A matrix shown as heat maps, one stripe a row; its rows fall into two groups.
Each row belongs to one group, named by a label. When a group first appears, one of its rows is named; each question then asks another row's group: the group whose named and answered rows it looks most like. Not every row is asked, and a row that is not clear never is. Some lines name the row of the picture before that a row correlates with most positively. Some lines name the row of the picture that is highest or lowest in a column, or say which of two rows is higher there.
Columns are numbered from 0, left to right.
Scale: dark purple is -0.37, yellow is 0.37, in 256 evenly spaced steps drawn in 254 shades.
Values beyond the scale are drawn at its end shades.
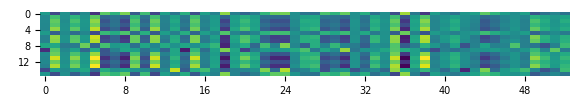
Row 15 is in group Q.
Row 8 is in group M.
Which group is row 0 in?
Q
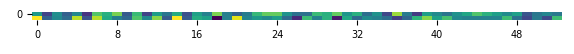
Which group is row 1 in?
M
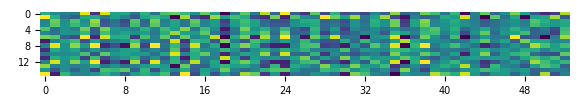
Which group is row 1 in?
M
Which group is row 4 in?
M
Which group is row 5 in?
M
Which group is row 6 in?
M
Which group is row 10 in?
M
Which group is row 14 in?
Q
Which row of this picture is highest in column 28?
1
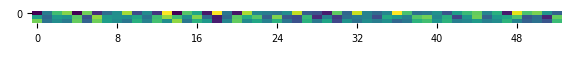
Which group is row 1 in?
M
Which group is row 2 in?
M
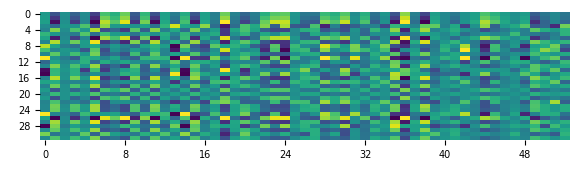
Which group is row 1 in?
Q
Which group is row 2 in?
Q
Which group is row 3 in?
M
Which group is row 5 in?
M
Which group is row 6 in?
Q
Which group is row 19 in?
Q
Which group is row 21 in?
Q
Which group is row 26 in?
Q
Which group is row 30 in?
M
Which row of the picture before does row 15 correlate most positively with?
0
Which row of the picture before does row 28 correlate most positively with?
0
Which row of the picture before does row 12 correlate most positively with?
1
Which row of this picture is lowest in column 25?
3
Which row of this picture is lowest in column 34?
3
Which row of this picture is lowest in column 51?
3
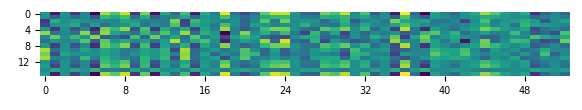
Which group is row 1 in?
Q
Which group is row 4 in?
Q
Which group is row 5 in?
M
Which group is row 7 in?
M
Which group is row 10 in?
M
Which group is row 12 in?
Q
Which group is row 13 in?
Q
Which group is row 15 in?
Q
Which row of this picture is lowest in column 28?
7
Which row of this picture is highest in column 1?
6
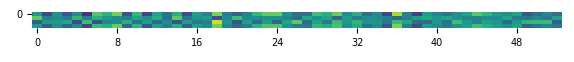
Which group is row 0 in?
Q
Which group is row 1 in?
M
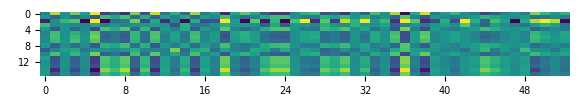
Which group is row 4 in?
Q
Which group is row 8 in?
Q
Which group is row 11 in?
Q
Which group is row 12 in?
Q
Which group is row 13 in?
Q
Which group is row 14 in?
Q
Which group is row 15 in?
Q
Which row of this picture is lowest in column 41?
2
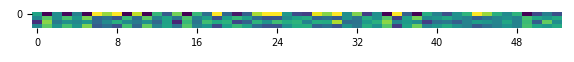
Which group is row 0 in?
Q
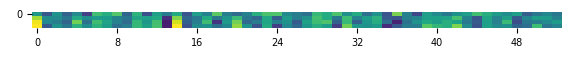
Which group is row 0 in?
Q
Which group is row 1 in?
M
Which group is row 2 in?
M
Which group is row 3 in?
M
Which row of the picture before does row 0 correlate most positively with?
0
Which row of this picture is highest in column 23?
0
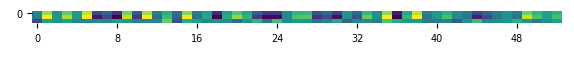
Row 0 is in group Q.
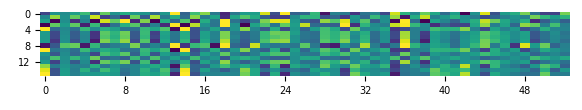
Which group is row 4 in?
M
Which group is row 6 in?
Q
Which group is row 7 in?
Q
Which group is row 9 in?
M
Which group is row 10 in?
Q
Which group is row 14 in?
M
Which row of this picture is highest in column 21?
8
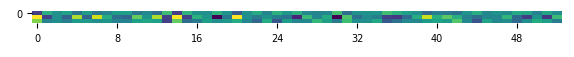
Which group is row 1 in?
M
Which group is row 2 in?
M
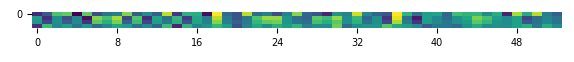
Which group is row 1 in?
Q
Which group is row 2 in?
Q
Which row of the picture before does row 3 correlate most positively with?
0
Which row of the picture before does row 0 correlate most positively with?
0
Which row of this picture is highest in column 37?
0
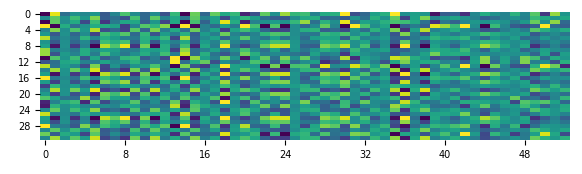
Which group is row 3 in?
M
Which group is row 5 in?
Q
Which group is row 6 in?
M
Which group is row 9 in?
M
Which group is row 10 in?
M
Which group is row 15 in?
Q
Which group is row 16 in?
M
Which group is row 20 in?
Q
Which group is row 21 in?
M
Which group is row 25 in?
M
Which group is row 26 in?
Q
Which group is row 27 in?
Q
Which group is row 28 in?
M
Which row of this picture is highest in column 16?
12
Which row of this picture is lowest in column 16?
13
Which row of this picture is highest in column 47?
21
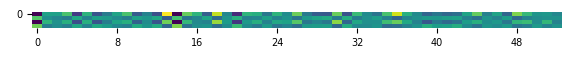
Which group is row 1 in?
M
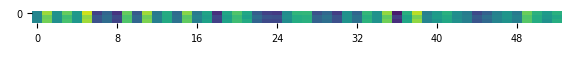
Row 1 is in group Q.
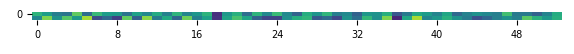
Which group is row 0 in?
M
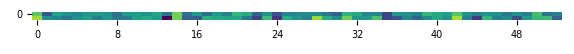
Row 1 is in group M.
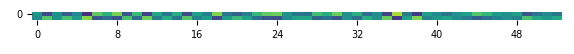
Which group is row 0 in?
Q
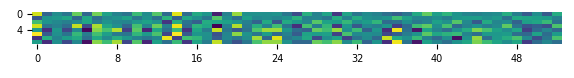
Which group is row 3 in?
M
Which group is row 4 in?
Q
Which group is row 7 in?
Q
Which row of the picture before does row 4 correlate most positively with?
0
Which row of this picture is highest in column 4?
3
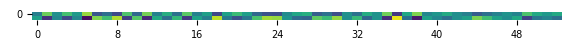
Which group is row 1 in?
Q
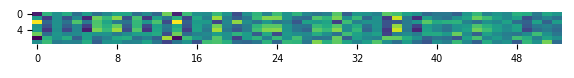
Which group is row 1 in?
Q
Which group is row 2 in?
M
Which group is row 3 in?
Q
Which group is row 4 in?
Q
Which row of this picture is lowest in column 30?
2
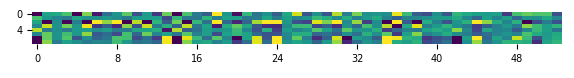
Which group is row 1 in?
M
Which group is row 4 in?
M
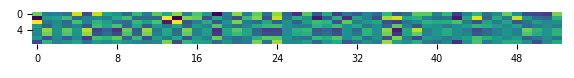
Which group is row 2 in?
M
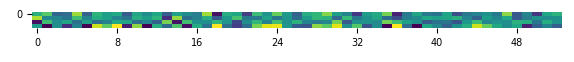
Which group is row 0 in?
M
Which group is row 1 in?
M
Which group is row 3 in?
Q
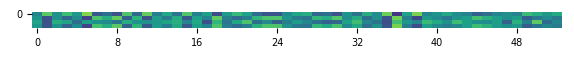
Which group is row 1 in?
Q
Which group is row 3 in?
Q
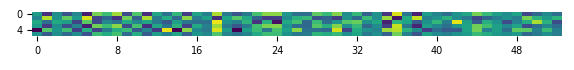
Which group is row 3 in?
Q
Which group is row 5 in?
Q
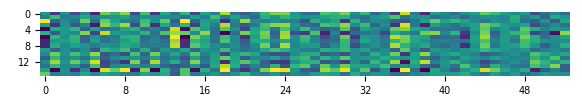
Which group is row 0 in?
Q
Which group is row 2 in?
M
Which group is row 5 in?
M
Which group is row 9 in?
Q
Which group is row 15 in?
M
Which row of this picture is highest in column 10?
14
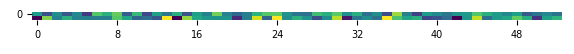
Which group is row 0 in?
Q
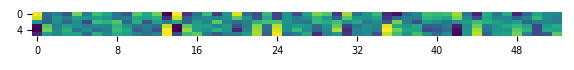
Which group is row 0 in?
M
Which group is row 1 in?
M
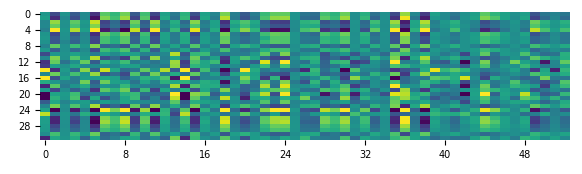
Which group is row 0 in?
Q
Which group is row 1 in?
Q
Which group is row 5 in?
Q
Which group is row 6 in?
Q
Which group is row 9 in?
Q
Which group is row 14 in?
M
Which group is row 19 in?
Q
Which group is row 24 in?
Q
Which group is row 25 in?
M
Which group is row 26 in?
Q
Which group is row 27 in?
Q
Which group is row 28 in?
Q
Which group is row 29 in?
Q
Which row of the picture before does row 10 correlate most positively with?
5
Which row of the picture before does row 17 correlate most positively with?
5
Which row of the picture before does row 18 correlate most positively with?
3
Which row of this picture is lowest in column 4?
21
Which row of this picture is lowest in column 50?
12
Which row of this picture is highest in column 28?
24
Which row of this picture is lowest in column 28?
20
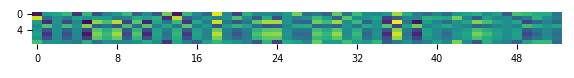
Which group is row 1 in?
M
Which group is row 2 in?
Q
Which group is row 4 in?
Q
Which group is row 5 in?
Q
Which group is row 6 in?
Q
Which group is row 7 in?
M
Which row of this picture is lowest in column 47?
0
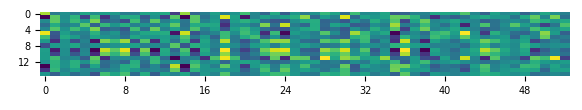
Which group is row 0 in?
M
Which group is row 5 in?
M
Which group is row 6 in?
M
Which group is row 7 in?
Q
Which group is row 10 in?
Q
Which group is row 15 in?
Q
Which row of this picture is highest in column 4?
3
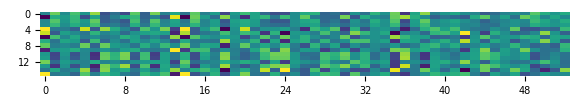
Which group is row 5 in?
M
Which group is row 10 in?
Q
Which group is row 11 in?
Q
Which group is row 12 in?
M
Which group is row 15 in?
M
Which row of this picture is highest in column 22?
14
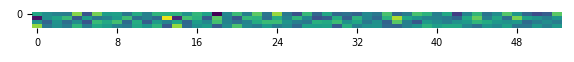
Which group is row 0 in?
M
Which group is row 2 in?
Q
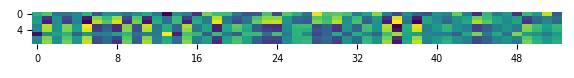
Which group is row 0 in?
M
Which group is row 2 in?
Q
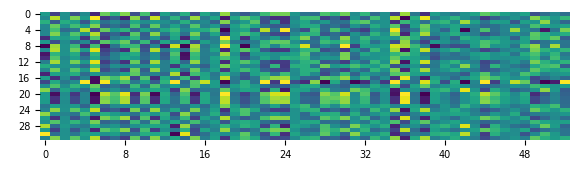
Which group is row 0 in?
Q
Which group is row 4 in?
M
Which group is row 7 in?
Q
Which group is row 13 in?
M
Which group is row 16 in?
Q
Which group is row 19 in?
M
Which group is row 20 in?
Q
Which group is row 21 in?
Q
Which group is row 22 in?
Q
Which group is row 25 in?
M
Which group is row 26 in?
Q
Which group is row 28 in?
M
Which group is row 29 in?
Q
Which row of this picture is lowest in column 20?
8
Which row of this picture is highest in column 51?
8
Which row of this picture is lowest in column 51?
17
